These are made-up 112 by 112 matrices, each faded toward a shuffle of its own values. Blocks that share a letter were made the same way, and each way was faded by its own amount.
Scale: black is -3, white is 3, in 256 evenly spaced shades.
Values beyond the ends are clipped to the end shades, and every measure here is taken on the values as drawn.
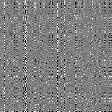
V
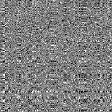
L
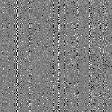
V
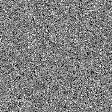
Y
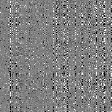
V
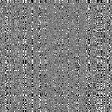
V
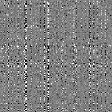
V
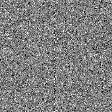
Y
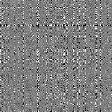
V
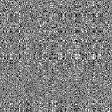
L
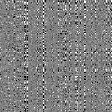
V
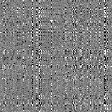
V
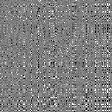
V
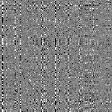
V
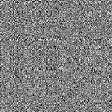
L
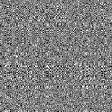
L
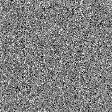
Y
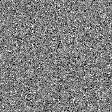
Y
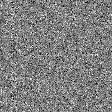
Y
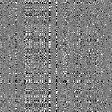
V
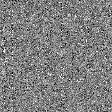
Y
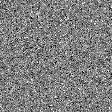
Y
